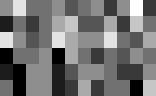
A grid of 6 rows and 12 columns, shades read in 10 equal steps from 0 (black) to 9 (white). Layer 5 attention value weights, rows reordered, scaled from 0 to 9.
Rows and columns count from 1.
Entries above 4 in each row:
6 4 8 3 5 4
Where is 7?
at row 2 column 6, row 2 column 11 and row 6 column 12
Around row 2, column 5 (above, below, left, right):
5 8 4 7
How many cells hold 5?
16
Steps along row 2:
up down up up up down same up down up down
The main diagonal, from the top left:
5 4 3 5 1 2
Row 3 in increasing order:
3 3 4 4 5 5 5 6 6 8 8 8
